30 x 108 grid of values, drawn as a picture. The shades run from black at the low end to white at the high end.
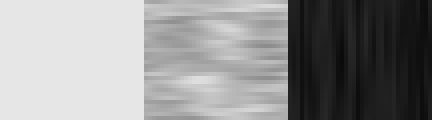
The table splits into one row of 3 panels. Panel 1,1: very high, flat. Panel 1,2: high, streaked across. Panel 1,3: very low, streaked downward, faint in contrast.
